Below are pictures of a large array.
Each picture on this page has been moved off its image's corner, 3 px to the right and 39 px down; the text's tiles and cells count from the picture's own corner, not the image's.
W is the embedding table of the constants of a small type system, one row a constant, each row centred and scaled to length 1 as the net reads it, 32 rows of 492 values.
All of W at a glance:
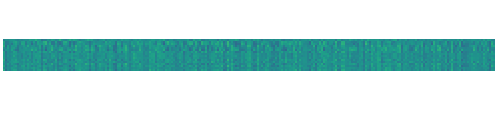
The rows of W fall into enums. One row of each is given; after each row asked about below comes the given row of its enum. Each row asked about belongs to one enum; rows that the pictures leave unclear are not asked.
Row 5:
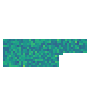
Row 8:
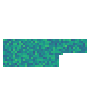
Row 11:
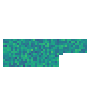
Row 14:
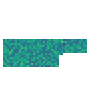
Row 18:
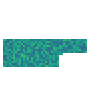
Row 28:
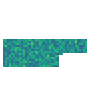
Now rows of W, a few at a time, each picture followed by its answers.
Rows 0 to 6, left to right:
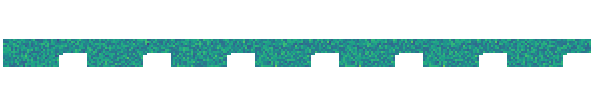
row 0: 11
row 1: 14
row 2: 28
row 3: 5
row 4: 5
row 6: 18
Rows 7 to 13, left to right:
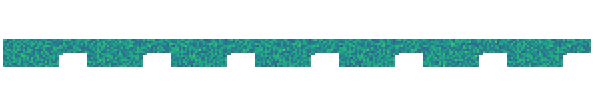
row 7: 18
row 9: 11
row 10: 11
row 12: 5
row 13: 8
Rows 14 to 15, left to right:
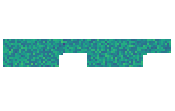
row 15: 18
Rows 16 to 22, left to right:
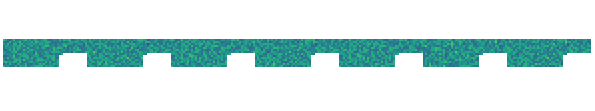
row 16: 8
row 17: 14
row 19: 14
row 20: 18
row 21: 28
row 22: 14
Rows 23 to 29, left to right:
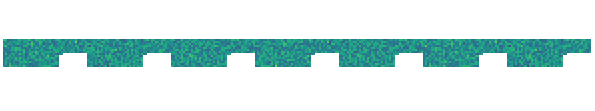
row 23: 28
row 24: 11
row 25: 18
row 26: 5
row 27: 18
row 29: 11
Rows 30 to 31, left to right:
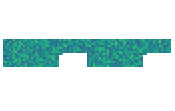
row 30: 8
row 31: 28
